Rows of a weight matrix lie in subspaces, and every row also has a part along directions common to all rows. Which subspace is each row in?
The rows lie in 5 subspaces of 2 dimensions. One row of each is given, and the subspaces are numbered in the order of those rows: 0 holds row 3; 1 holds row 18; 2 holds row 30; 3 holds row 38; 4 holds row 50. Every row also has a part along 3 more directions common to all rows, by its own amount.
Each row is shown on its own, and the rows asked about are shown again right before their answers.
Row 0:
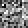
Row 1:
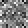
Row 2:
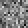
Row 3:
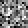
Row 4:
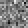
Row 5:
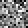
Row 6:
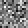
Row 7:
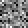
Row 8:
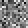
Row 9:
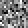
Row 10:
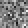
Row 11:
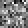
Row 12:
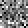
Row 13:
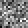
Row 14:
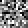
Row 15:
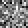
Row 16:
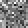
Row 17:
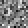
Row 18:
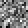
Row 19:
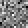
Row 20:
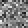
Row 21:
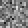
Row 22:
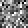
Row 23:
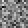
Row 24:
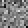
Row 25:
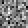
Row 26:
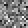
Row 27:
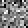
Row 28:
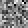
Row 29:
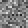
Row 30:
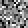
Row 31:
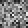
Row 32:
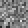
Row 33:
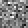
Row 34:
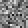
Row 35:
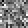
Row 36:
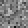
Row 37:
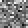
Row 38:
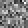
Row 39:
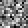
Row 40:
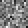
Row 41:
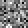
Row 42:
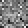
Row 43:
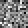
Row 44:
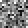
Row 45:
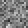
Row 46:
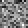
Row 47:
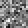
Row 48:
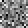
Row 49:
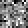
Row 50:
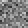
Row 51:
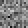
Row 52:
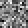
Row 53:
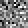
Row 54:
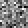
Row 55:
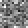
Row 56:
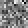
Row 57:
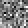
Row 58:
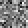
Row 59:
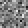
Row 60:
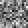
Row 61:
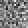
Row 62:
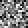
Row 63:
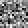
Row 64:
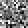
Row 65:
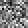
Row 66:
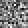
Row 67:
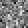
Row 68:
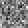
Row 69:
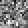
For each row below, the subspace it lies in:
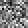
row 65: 1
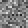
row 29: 4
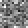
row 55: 0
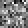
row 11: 3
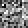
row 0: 0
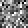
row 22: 0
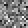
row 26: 3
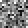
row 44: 2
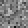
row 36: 0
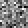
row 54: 2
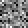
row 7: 4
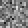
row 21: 1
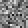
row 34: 4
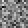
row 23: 2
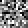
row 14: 3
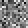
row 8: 2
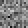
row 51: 0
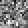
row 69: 3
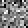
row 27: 0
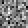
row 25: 0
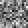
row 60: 4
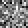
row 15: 1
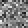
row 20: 4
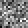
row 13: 1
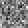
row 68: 0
